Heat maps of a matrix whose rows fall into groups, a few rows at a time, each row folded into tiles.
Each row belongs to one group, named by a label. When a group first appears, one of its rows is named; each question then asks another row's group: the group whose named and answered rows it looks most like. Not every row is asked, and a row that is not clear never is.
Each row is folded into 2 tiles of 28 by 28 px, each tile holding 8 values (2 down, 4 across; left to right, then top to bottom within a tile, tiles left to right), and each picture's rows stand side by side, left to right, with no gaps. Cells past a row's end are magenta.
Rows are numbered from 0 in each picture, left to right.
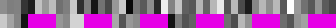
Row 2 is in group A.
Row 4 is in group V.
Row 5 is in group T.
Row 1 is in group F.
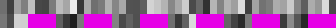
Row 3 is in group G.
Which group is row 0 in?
F
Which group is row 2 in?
V
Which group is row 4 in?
G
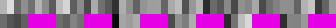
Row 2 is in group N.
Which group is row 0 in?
T
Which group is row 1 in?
T
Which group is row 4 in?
F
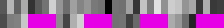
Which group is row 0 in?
A
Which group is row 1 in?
F
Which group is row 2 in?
G
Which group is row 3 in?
T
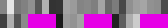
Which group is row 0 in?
N
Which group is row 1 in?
N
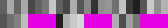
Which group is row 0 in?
A
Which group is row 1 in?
F
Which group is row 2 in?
V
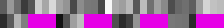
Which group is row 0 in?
V
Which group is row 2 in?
G
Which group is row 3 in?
V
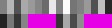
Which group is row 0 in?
A
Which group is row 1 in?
N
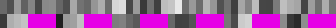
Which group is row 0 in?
F
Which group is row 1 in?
F
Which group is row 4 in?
F
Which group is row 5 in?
G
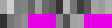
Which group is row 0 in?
T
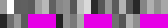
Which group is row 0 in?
T
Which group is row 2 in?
V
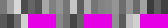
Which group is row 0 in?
G
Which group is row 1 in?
G
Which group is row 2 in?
F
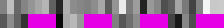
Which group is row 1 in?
N
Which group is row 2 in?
T
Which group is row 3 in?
V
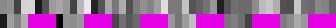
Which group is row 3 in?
F
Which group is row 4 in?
V
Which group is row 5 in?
F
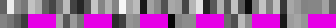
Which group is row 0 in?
T
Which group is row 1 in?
V
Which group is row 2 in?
T
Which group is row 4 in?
V
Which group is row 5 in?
N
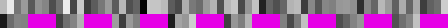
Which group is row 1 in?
A
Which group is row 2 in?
V
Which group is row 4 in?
N
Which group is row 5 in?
G
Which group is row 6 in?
G
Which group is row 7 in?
A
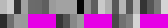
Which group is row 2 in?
A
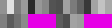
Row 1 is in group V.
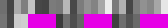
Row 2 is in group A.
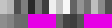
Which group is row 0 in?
A
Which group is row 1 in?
T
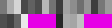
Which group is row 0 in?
G
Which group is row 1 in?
N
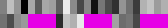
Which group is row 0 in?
G
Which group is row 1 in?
N
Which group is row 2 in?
V
